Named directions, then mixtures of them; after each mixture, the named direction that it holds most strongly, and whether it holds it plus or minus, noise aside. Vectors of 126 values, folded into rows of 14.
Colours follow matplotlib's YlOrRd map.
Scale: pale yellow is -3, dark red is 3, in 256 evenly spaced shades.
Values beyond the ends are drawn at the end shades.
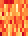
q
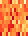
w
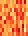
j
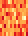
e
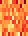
w, minus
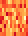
e, plus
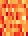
e, plus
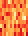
e, plus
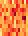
e, minus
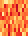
q, minus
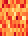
e, plus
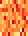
w, minus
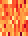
w, minus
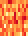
e, minus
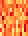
j, minus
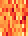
e, minus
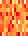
w, plus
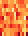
e, plus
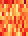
q, plus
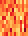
j, minus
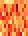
q, minus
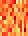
j, minus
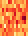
e, minus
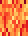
w, minus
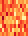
e, plus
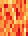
j, plus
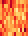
j, minus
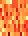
q, minus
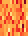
j, plus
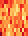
q, plus
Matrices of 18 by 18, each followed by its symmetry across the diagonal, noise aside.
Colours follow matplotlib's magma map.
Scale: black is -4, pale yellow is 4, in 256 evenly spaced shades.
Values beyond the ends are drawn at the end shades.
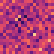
symmetric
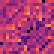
symmetric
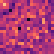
symmetric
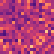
symmetric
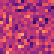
antisymmetric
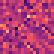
antisymmetric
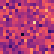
antisymmetric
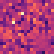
symmetric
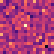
symmetric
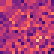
symmetric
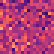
antisymmetric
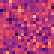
antisymmetric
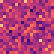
symmetric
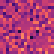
symmetric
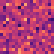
antisymmetric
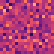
antisymmetric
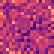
symmetric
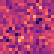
antisymmetric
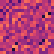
symmetric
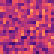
antisymmetric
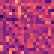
antisymmetric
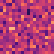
antisymmetric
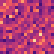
symmetric
